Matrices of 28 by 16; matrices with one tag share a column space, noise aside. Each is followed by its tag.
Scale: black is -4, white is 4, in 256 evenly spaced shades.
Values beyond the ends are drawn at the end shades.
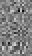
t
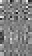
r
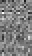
r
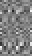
t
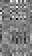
r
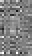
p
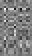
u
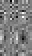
r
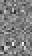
t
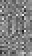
p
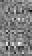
t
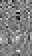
r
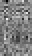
r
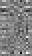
p
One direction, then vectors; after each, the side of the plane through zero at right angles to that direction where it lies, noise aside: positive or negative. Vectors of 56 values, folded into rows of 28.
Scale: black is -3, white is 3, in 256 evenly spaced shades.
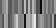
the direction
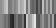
positive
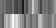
positive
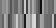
positive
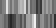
positive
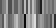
positive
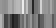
negative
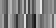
negative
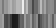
negative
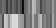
positive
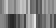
positive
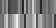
positive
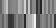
positive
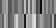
positive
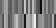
positive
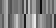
positive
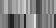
positive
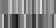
negative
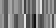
negative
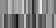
negative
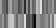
negative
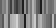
positive
